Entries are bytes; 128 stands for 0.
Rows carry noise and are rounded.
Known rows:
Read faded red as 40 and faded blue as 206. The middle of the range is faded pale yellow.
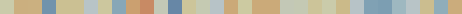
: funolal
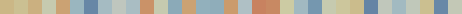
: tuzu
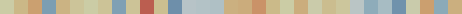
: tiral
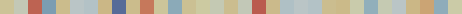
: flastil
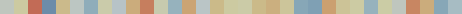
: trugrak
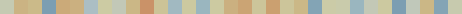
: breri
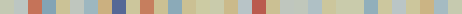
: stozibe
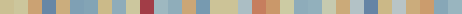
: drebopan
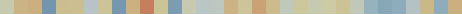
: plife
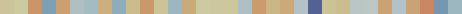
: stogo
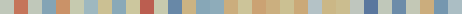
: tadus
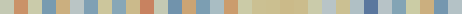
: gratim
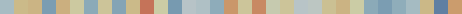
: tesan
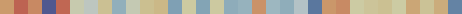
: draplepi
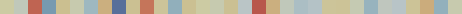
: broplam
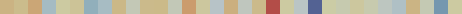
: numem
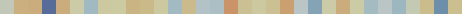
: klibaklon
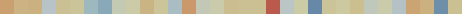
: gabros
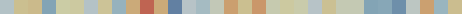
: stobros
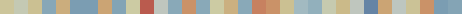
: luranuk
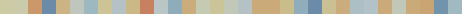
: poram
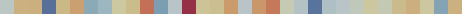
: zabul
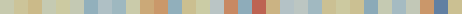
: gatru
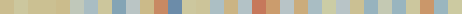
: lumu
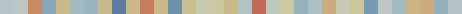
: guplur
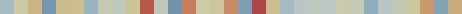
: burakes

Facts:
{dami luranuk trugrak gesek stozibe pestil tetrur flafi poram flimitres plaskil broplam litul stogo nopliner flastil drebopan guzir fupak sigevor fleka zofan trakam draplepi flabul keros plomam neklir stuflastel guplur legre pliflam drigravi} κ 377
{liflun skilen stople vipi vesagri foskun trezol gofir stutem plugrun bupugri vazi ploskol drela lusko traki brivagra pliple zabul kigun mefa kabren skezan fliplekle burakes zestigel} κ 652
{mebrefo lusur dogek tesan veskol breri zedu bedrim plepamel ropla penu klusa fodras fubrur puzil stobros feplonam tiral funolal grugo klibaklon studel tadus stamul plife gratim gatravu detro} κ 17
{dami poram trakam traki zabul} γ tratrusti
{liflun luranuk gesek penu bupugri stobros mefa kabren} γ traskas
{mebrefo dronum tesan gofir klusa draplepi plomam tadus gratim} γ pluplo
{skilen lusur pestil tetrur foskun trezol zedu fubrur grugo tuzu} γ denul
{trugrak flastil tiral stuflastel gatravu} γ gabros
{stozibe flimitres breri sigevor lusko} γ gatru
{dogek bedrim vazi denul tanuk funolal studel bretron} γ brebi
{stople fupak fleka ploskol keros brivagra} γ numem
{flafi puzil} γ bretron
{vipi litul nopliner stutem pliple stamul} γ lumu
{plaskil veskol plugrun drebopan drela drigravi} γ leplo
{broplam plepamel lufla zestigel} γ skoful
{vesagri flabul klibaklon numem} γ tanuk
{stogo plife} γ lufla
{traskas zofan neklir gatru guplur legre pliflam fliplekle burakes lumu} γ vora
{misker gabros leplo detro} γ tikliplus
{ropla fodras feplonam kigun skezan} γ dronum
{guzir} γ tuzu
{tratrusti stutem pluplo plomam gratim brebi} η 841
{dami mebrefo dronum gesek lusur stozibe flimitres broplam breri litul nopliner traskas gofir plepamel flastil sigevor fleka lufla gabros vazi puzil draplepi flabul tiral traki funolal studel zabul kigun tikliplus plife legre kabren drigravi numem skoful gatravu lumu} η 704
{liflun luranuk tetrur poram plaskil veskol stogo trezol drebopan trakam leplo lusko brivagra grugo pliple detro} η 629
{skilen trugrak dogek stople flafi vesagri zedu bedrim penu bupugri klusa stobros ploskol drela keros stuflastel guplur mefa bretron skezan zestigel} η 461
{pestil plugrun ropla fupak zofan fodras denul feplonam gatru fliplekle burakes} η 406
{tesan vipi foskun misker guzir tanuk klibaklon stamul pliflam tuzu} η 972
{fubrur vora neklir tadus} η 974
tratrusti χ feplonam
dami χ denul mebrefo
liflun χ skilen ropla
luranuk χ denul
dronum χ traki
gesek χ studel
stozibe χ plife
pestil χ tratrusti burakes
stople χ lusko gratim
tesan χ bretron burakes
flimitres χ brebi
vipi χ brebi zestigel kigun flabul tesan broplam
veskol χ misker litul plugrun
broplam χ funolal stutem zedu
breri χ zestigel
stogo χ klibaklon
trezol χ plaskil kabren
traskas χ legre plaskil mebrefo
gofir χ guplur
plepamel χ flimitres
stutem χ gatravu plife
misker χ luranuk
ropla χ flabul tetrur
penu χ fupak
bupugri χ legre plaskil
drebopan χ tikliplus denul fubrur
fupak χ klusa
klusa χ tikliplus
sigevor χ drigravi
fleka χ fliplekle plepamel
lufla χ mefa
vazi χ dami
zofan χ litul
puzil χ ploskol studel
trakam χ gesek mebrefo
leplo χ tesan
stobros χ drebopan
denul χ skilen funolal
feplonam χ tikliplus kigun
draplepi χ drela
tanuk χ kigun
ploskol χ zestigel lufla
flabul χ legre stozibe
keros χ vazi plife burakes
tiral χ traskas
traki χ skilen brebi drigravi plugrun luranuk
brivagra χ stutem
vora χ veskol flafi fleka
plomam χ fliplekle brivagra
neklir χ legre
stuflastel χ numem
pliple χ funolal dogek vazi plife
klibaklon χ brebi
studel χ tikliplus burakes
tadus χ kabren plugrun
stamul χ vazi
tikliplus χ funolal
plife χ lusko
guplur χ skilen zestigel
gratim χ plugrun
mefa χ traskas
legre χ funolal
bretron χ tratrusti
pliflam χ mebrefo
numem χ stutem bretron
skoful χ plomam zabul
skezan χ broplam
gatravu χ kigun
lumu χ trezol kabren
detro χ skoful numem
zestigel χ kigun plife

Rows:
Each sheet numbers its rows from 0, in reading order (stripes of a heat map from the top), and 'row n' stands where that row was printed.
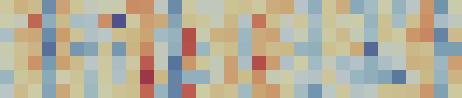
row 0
grugo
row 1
sigevor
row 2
plugrun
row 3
flafi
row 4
vazi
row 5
penu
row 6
lusko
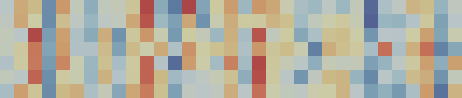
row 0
skilen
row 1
zedu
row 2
guzir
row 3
zofan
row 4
foskun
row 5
fupak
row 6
feplonam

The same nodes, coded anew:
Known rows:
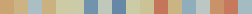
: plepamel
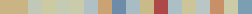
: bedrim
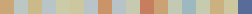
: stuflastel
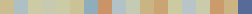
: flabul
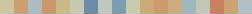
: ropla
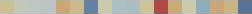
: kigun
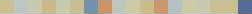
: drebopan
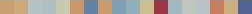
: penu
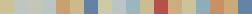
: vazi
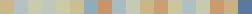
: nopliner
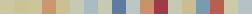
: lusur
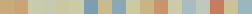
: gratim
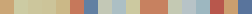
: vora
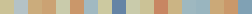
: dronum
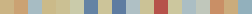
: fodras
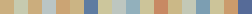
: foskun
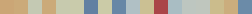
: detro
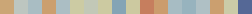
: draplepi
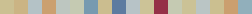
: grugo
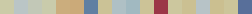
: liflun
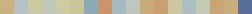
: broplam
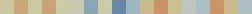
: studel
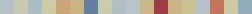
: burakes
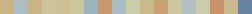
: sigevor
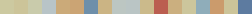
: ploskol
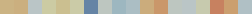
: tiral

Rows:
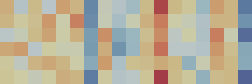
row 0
vipi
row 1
leplo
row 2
fupak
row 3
klusa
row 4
zofan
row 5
brivagra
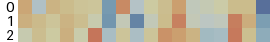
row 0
stogo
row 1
klibaklon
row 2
brebi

